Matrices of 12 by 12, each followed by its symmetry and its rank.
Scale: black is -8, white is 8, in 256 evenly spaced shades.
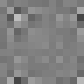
symmetric, rank two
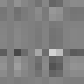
neither, rank one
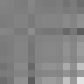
symmetric, rank one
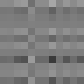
neither, rank one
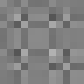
symmetric, rank two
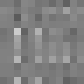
neither, rank two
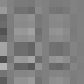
neither, rank one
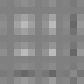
symmetric, rank one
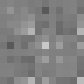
symmetric, rank two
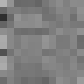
neither, rank two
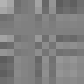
symmetric, rank one
